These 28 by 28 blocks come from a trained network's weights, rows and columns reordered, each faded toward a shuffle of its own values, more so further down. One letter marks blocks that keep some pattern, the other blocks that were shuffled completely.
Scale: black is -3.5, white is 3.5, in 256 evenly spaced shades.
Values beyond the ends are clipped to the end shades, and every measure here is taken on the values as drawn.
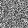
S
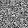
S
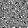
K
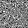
S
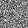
S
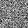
S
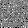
K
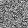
S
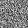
S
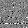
K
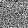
K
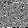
K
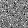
S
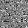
K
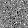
S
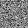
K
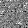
K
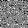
K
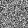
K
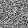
S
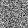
S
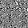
K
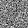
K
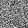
S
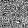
K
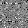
K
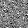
S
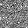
K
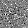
K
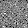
S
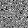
K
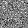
S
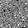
S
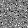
S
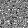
K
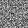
K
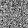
S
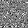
K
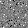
S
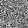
S
